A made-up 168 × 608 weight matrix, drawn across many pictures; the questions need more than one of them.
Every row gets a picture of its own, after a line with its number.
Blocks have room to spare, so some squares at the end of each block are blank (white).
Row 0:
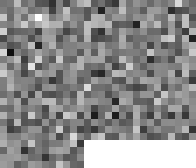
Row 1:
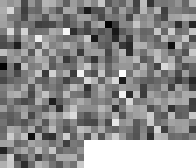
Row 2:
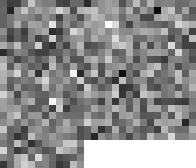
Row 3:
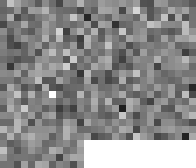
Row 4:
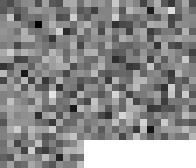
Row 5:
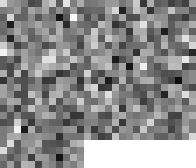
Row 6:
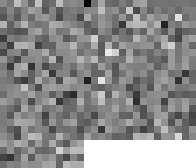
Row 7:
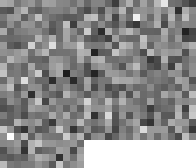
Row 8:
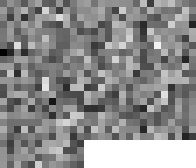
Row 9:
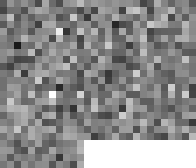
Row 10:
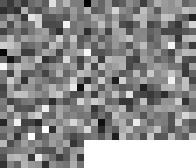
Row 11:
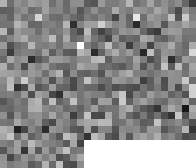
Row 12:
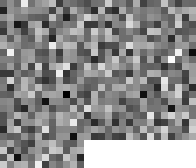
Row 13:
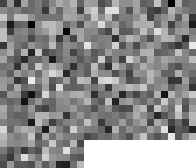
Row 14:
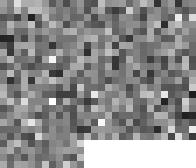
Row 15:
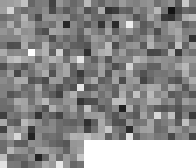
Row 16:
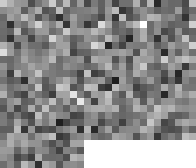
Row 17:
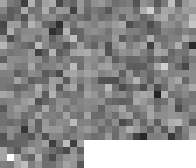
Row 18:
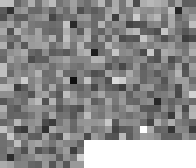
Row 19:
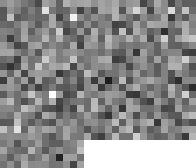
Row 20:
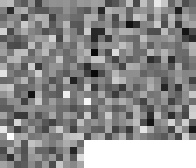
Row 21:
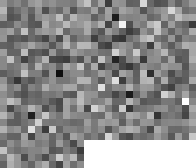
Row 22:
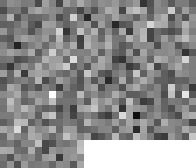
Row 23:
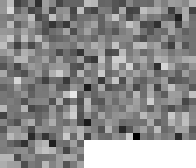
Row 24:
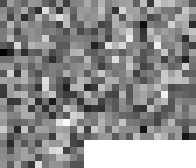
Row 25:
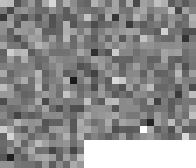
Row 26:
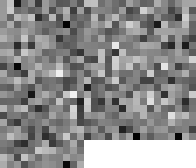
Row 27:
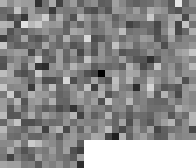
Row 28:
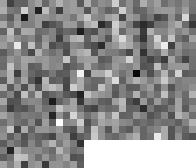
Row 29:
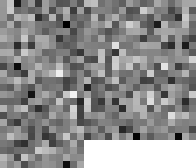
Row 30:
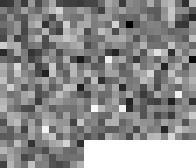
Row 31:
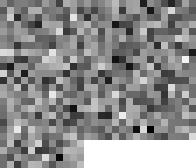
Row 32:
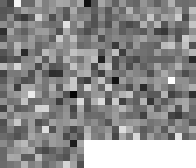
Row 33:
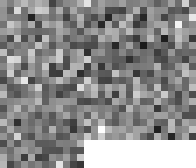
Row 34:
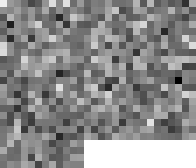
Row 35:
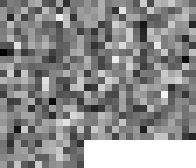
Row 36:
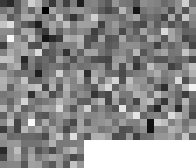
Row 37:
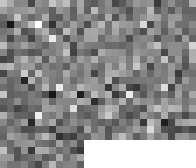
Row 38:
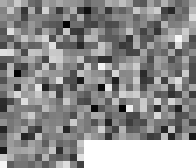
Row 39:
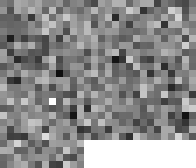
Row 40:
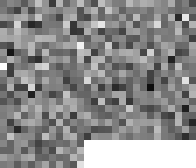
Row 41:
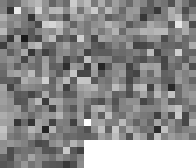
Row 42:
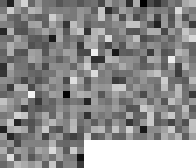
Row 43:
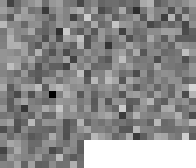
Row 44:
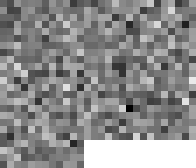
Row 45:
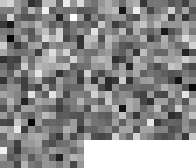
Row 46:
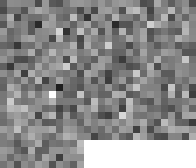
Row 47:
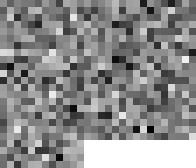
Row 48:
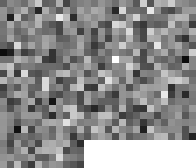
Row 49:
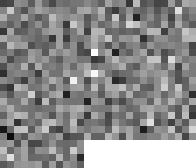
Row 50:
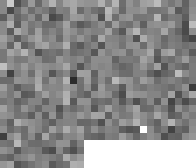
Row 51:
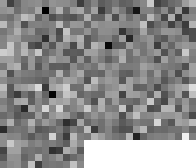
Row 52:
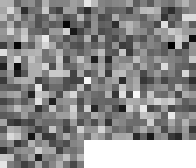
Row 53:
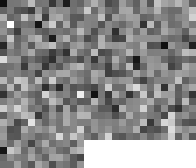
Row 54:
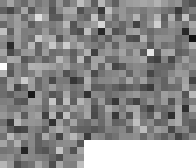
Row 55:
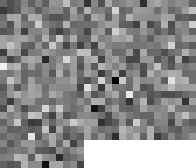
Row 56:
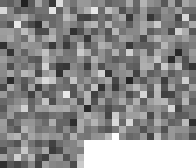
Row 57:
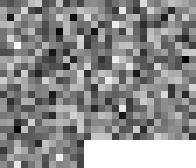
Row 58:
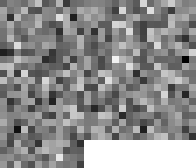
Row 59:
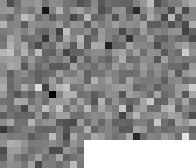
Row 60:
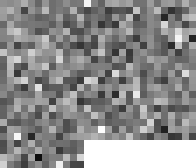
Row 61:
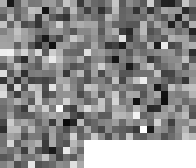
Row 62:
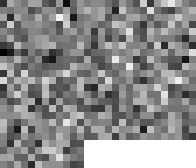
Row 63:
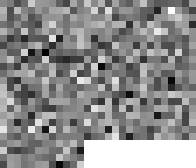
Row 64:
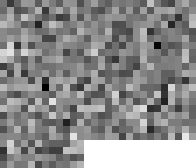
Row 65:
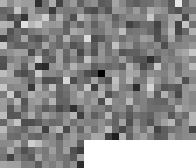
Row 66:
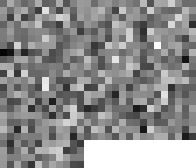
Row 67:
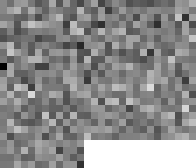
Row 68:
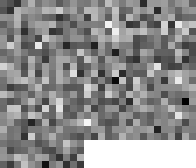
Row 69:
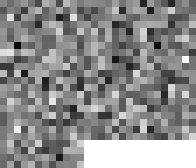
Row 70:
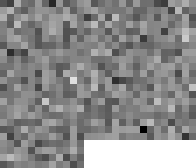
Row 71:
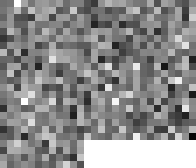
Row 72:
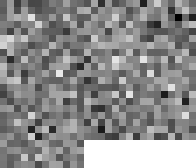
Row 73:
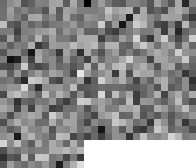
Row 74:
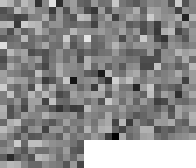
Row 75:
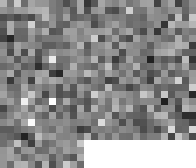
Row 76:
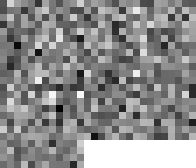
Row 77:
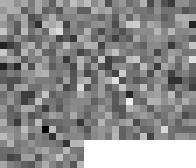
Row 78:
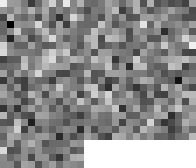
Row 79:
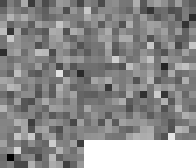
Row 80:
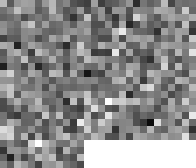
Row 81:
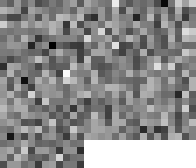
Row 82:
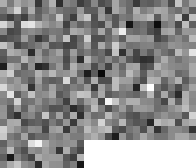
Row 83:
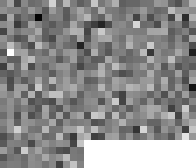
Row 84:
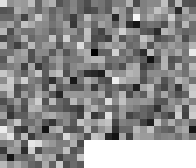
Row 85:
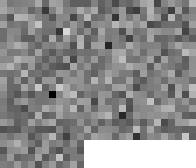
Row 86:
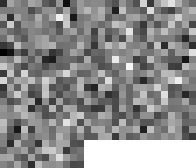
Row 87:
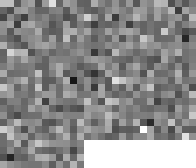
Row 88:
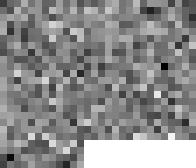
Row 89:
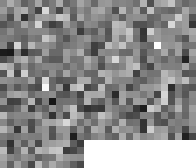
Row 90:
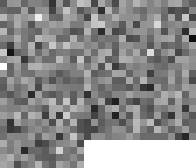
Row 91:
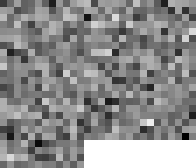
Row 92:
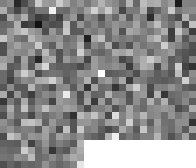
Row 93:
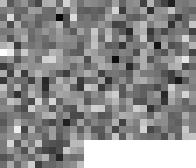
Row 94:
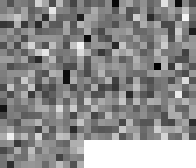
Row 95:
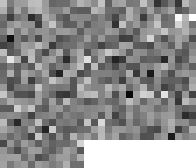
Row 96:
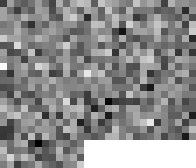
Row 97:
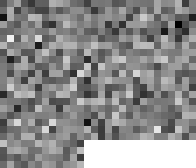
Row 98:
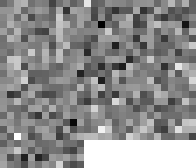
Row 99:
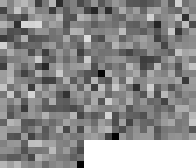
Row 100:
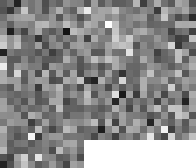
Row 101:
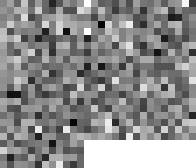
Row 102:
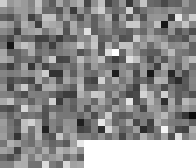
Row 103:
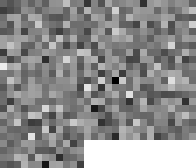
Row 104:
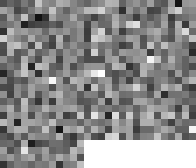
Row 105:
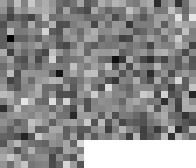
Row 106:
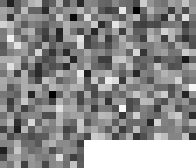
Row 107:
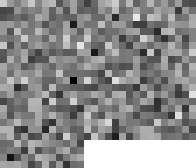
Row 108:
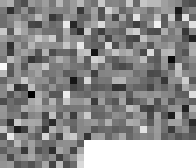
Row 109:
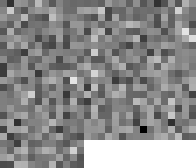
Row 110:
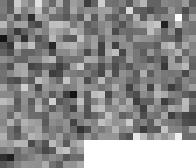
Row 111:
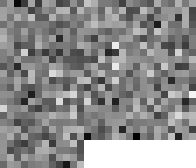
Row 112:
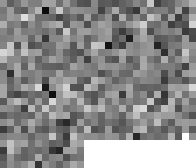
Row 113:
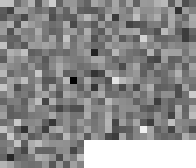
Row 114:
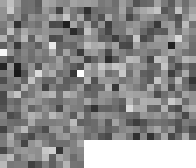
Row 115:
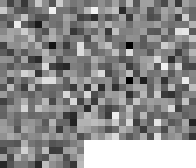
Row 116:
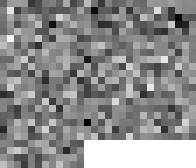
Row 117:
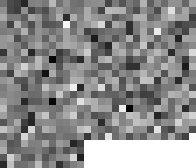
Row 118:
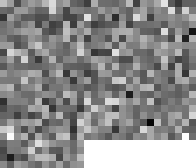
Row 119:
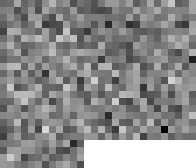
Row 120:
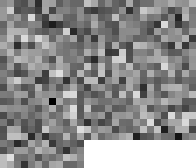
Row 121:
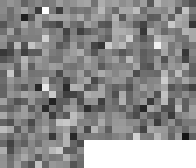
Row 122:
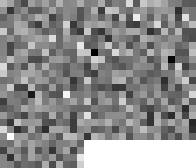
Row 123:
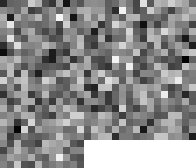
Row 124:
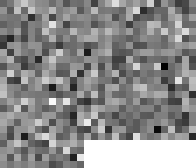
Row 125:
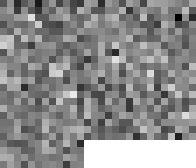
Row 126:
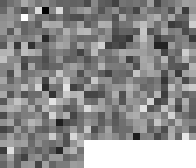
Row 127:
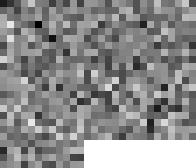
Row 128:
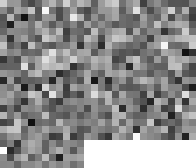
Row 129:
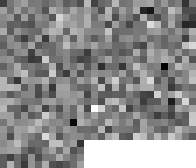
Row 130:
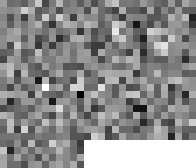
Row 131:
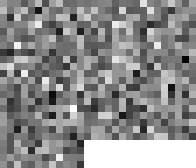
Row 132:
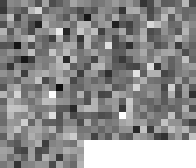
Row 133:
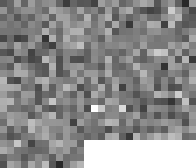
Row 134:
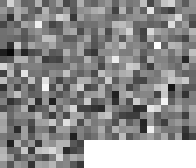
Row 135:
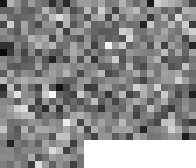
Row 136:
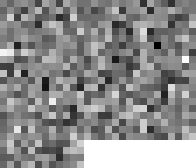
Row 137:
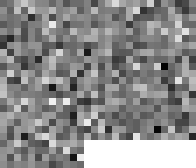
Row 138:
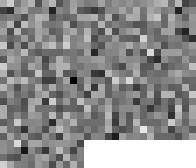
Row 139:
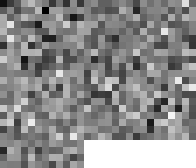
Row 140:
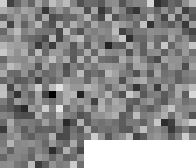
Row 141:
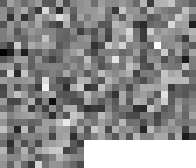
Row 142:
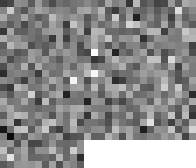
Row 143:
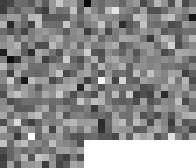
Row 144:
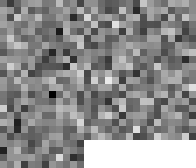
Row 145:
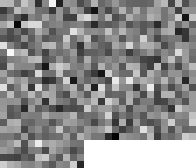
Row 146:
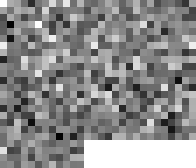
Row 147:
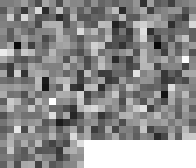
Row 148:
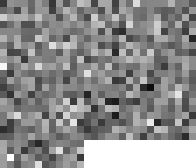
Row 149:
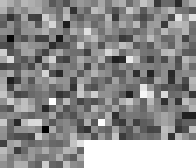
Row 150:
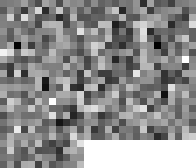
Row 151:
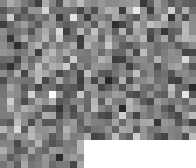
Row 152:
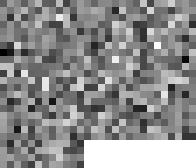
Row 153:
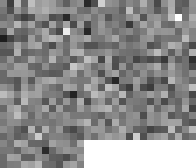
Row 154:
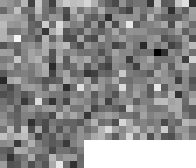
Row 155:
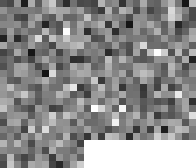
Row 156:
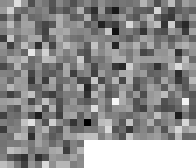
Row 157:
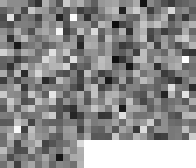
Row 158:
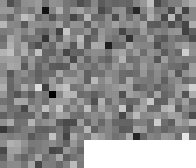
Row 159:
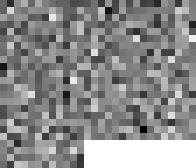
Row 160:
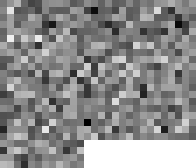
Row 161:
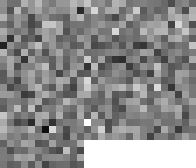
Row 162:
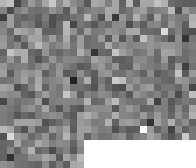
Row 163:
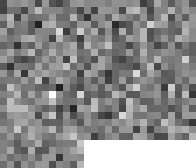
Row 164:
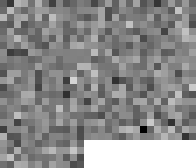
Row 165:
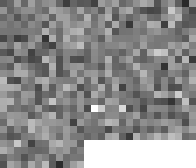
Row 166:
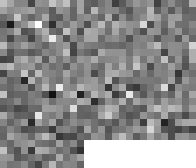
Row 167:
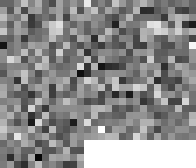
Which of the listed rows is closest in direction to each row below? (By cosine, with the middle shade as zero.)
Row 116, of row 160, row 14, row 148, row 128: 160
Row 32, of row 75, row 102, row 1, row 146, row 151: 75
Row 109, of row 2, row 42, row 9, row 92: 42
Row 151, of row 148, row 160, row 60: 148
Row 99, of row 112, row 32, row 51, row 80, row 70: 80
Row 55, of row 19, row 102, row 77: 19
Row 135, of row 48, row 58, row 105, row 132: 48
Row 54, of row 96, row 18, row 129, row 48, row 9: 18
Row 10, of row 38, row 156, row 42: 42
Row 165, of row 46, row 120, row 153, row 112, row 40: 153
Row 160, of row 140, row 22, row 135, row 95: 140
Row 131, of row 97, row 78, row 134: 134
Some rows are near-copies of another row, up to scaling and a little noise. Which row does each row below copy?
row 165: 133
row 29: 26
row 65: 27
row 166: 37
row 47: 31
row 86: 62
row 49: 142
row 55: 103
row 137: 124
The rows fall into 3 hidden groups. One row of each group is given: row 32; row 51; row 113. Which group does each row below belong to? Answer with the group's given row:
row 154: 32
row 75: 32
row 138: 113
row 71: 32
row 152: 51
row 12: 113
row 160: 32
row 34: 51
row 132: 51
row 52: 32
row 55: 32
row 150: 51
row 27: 113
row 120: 32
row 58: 51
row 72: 32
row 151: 51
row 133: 32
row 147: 51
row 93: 51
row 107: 113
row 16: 51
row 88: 32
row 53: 51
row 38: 32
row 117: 32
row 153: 32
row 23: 32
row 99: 113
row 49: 113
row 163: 51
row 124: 32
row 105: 32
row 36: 51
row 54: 113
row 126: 51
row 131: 51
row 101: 32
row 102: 32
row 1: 32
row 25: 113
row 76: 51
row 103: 32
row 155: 32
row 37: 51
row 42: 113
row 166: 51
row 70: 113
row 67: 113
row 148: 113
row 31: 51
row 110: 32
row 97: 32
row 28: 51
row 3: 51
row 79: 32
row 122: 113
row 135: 51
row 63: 32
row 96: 113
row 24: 51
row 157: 51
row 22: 51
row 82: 113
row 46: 51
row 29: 32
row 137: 32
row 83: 113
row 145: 113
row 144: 51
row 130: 51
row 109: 113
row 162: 113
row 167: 32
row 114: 32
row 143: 32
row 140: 51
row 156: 32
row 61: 51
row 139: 51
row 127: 51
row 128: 51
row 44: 32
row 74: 113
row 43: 51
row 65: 113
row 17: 32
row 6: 32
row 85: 51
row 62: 51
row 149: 32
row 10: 32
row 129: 32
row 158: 51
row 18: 113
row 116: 32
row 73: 32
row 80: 113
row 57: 51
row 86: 51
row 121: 51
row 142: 113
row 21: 32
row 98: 32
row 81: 113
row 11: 113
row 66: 51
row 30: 32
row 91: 113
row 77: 32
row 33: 32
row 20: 113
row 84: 113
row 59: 51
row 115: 113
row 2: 32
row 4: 51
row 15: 32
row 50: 113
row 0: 113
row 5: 51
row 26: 32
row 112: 51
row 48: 51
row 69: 51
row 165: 32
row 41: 32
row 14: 32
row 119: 32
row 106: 51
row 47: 51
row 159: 113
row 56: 113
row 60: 32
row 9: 51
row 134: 51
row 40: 113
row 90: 113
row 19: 51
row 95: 32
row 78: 51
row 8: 51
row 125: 32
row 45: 51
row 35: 51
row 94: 113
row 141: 51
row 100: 32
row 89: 51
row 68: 32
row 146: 51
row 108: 113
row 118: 113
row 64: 51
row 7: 113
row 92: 113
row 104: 113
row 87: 113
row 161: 32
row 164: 113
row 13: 32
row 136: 51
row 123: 51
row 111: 32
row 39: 32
